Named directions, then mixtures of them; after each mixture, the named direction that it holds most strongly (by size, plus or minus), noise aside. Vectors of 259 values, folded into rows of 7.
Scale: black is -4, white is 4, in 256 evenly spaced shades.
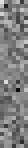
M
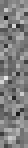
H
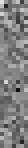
M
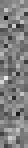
H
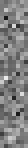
H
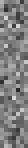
H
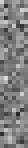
H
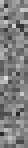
H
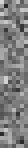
M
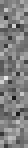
H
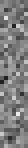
H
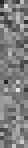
M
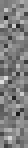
H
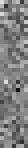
M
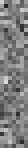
M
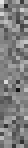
M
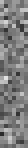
H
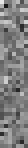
M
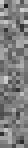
M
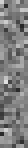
M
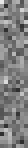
M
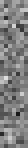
H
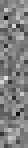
H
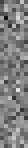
M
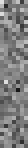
M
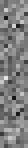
H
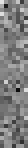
M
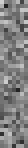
M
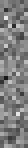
H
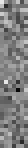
M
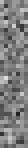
H
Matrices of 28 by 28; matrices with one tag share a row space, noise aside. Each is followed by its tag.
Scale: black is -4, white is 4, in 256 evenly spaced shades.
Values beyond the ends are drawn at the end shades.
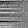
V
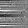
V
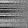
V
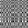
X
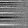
V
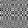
X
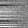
V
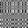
X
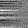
V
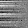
V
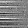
V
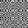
X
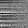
V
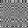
X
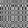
X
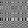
X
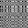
X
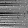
V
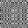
X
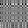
X
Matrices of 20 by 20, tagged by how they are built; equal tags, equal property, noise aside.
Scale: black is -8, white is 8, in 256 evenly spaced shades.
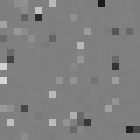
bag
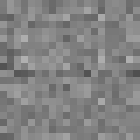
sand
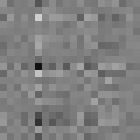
sand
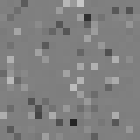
bag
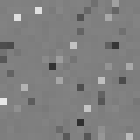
bag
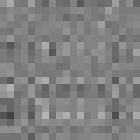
sand
